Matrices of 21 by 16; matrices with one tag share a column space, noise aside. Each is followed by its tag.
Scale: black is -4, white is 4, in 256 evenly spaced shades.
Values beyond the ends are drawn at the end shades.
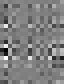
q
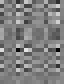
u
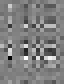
q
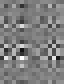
q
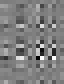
q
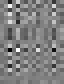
u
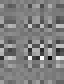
q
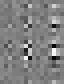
q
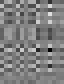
u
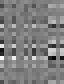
q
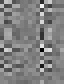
u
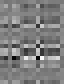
q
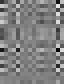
u
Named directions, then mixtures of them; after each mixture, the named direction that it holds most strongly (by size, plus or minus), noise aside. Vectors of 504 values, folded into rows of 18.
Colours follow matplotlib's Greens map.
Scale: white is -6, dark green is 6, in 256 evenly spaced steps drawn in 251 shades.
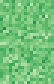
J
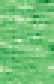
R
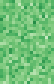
J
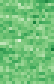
R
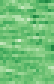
R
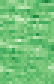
R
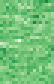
R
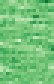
R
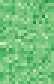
J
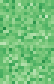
J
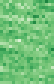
R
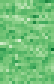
R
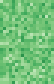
J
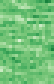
R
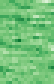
R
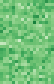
J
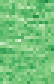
R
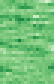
R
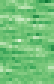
R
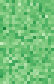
J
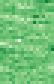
R
